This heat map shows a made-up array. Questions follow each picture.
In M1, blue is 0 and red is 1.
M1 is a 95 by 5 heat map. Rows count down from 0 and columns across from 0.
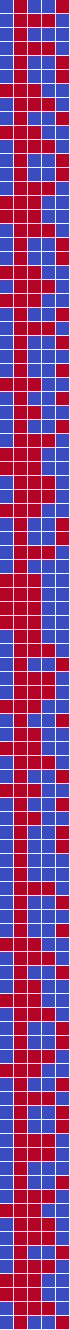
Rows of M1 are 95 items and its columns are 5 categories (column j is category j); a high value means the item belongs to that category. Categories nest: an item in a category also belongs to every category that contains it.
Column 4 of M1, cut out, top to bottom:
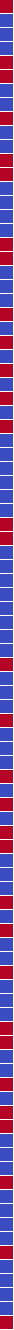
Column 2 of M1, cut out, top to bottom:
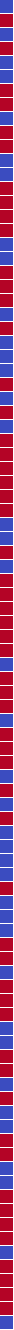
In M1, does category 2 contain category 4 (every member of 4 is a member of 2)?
no
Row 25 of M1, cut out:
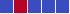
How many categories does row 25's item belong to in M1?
1
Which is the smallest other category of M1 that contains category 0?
2
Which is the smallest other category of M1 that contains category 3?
2
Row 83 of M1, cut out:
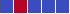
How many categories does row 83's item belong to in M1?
1
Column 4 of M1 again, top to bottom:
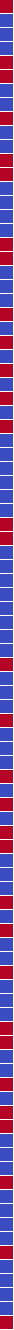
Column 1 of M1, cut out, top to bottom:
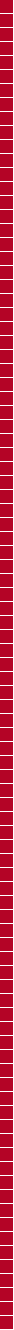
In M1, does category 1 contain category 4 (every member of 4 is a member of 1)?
yes
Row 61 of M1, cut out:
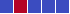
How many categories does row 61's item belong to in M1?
1
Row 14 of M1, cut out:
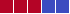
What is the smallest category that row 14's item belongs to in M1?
0
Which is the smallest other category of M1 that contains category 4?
1
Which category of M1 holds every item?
1
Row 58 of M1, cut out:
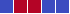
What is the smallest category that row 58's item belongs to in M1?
2
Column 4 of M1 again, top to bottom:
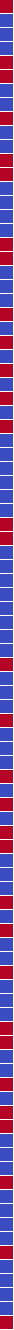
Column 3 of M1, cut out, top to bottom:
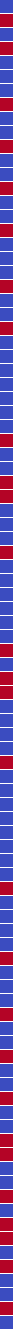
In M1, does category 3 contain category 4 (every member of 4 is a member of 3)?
no
